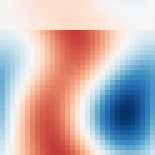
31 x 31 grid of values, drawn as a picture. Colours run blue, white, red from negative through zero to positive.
Average level on the scale: 50%. Lone odd cells: none. Seam: horizontal, 20% of the way down, the top part calmer. Ninth with the lowest average: bottom right.
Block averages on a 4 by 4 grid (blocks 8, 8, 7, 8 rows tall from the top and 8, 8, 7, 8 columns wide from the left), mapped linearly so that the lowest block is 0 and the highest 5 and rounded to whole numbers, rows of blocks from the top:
3 4 4 3 | 2 5 4 2 | 3 5 2 0 | 4 5 2 1
